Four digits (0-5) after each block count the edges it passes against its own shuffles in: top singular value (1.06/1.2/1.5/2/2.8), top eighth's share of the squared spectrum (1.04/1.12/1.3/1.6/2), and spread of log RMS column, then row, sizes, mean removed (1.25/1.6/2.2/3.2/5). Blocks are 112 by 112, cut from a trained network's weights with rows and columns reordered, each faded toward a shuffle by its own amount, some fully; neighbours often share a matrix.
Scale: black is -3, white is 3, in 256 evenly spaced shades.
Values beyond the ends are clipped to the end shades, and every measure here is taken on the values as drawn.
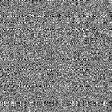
4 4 2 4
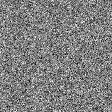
2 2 0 1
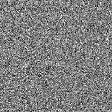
2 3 2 1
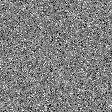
0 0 0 0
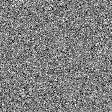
0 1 0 0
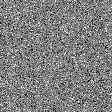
0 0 0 0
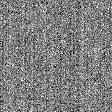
3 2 0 2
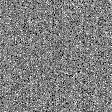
1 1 0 0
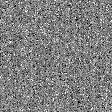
1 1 0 0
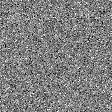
0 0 0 0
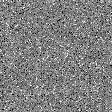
0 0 0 0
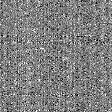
3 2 0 3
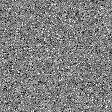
1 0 0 0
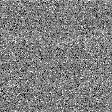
2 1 1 0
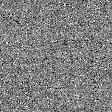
0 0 0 0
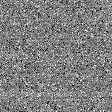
2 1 1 0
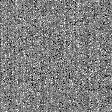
2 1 0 1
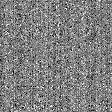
3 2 0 2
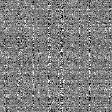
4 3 4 0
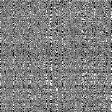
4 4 4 0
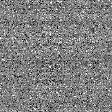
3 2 2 0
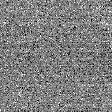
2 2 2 0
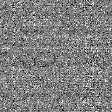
3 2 3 0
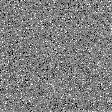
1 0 1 0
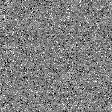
1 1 1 0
